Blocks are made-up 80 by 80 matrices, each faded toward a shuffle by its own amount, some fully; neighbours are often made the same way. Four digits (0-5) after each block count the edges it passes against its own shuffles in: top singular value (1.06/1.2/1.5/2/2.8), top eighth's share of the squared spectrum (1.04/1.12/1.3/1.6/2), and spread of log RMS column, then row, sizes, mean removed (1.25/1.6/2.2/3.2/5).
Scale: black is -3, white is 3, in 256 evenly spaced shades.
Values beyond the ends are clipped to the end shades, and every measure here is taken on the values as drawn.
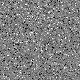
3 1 0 0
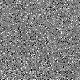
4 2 0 1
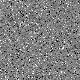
1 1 0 0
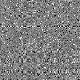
4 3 1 2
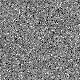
0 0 0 0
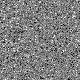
3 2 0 0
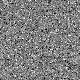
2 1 0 0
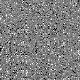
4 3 2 0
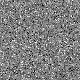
0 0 0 0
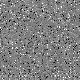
3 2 0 1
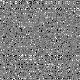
4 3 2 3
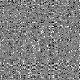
4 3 2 2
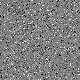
2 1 0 0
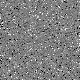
2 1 0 0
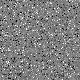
2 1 0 0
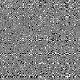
4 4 2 3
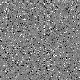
3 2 1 0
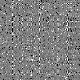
4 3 2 2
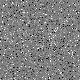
2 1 0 0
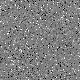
1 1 0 0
